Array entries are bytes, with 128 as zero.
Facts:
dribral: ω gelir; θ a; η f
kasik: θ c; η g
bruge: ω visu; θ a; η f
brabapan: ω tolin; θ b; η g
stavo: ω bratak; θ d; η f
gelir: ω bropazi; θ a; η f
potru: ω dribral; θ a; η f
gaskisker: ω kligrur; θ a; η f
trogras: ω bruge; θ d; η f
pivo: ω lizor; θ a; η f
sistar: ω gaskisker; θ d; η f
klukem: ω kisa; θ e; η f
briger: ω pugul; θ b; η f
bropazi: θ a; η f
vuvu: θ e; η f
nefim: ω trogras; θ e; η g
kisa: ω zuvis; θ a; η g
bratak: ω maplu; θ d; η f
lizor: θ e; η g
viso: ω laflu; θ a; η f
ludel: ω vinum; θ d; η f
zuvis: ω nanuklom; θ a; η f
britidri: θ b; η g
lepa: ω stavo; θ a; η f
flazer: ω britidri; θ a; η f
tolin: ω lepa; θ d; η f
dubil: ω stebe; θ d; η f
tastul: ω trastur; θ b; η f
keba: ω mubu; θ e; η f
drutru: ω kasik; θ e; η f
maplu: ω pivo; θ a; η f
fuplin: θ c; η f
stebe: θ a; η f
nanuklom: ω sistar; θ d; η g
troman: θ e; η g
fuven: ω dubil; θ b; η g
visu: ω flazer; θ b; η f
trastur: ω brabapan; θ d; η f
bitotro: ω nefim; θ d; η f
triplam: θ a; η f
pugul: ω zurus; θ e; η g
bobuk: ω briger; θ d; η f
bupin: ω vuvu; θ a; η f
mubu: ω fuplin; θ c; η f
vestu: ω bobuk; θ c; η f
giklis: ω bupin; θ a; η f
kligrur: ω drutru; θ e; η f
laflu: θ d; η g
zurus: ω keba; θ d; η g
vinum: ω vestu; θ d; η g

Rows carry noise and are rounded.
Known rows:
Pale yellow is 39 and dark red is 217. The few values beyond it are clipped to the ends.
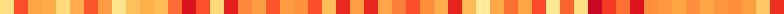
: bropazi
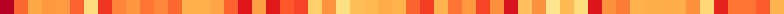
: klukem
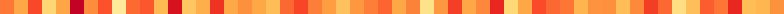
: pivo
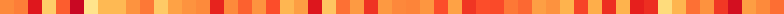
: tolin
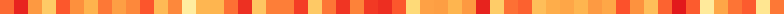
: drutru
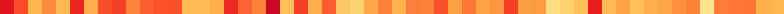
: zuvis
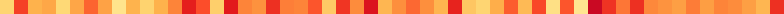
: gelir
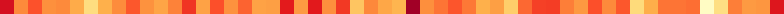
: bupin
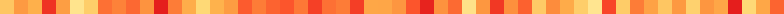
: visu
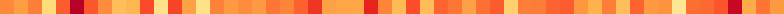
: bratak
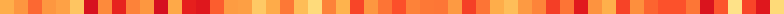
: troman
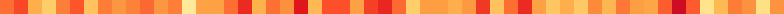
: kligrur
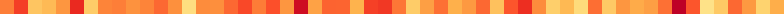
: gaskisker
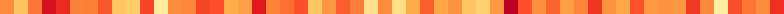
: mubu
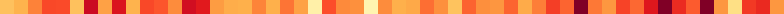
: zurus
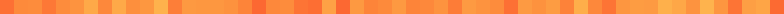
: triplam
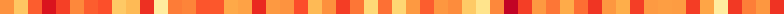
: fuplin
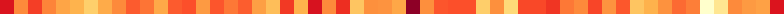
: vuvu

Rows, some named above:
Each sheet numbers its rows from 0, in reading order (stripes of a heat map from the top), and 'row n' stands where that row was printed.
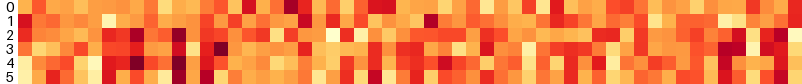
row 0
potru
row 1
giklis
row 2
kisa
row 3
fuven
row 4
britidri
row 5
nefim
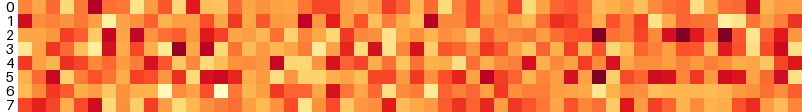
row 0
maplu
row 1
giklis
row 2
pugul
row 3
nefim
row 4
vestu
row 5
brabapan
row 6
bitotro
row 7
trastur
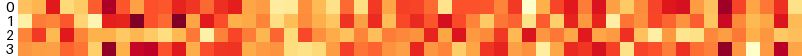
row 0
lizor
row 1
britidri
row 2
viso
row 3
vinum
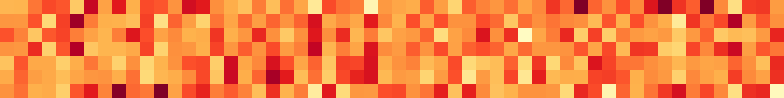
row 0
zurus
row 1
stavo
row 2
ludel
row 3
lepa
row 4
dribral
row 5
potru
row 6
nanuklom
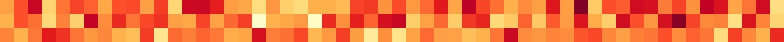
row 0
brabapan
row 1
kasik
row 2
keba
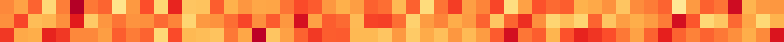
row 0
maplu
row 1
gaskisker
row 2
briger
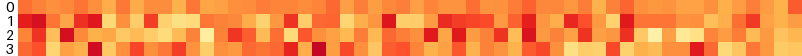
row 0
triplam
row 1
tastul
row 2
viso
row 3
sistar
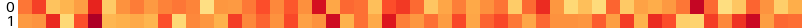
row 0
gaskisker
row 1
lepa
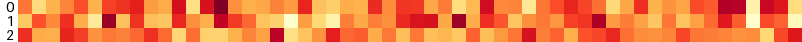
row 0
fuven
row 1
laflu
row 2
bobuk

